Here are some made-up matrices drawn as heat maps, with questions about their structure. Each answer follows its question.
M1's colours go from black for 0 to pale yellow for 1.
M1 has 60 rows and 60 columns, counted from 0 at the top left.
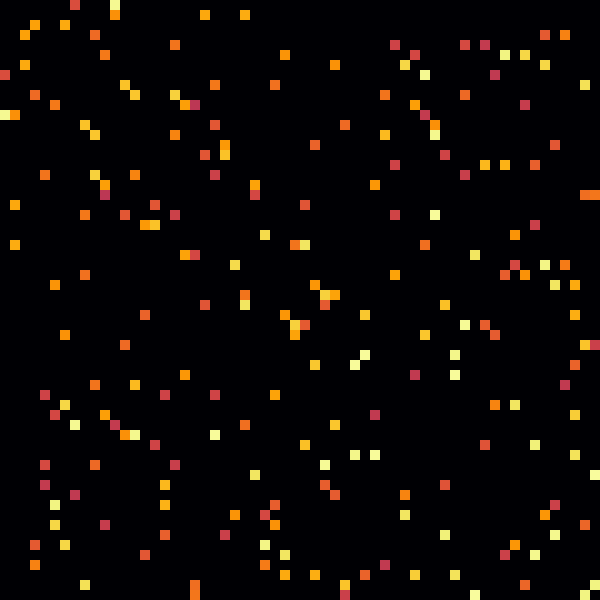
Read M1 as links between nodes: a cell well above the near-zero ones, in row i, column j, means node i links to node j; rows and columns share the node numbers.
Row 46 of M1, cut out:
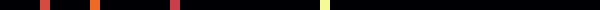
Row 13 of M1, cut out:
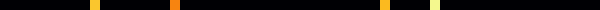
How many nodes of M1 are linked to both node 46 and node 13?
2
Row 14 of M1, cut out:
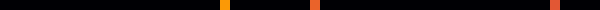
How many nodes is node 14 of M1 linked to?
3
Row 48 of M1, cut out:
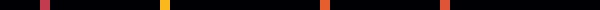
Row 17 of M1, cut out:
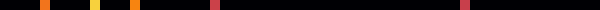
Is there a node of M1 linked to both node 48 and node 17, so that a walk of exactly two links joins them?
yes
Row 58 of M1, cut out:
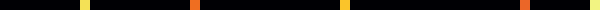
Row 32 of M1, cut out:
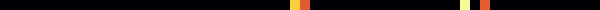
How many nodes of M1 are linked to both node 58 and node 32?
0
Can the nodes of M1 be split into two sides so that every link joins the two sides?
no
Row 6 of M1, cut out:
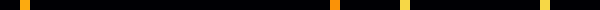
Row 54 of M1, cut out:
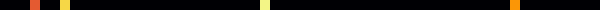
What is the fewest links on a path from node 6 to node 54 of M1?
1
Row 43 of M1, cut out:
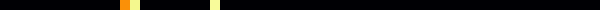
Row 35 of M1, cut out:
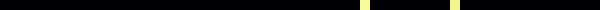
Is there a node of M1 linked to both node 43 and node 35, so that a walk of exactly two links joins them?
no
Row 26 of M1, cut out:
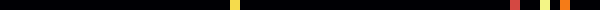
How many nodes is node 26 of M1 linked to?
4
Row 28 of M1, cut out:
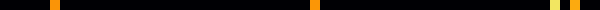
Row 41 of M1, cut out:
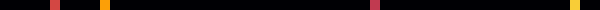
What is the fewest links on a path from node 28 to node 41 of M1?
2
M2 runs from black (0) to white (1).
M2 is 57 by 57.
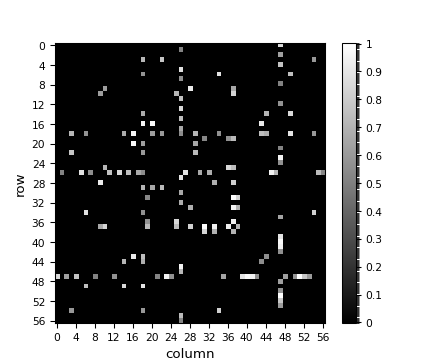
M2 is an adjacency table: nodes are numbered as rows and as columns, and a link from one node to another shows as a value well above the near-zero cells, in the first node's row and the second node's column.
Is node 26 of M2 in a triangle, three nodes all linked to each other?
no
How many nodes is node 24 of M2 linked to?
1
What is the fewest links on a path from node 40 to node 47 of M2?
1
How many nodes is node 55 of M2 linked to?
1
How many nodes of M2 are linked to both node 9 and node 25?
2
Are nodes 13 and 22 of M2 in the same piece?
yes
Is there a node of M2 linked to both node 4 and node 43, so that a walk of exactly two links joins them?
no
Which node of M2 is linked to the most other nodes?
node 47
